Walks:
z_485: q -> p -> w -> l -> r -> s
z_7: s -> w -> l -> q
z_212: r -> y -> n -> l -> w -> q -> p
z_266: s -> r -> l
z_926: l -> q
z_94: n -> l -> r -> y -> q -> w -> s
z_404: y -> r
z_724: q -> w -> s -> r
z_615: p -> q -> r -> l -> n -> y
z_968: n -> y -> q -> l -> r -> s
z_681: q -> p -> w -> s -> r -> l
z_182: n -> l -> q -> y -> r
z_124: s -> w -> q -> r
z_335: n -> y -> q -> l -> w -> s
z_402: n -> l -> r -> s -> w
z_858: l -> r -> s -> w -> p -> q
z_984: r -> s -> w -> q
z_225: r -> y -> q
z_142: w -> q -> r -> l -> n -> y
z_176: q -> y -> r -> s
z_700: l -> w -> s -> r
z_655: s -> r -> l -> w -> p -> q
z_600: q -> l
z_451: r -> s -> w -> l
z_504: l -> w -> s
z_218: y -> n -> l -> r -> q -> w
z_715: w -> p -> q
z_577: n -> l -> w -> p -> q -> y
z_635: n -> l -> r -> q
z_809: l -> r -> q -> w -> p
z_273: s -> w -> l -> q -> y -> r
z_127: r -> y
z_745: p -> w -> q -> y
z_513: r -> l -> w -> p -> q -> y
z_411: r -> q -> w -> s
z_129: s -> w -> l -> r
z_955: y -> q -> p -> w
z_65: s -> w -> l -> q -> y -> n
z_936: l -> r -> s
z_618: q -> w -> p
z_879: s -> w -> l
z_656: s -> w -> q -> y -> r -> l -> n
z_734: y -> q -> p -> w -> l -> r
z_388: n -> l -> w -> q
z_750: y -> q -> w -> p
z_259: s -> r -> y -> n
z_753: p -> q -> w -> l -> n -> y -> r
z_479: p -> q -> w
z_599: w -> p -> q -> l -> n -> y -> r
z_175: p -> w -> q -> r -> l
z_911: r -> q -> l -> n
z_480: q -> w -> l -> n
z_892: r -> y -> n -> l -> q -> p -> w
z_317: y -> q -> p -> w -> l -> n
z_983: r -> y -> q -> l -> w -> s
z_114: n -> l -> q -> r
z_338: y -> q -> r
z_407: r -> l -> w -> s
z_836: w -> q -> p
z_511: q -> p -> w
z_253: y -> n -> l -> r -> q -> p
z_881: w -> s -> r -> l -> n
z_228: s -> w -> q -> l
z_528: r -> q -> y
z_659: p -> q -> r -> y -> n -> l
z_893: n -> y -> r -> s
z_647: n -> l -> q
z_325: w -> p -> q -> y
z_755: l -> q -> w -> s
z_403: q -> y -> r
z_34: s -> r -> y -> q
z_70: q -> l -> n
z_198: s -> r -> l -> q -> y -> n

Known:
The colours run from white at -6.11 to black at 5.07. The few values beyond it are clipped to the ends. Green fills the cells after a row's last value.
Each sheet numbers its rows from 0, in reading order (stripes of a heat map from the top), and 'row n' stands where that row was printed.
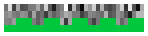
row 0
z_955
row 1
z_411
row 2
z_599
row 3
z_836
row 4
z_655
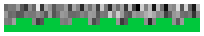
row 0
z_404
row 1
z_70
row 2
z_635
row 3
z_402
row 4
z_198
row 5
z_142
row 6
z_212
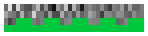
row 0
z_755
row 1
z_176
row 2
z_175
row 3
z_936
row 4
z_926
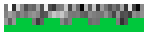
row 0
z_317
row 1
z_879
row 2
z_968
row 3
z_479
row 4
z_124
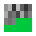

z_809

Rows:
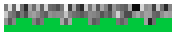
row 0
z_983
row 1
z_504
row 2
z_892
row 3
z_911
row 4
z_34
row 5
z_881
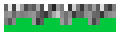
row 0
z_388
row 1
z_129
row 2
z_734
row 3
z_700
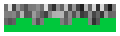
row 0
z_600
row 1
z_451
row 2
z_403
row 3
z_724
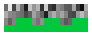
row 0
z_182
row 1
z_858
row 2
z_266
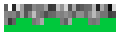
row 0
z_480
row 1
z_225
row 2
z_715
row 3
z_615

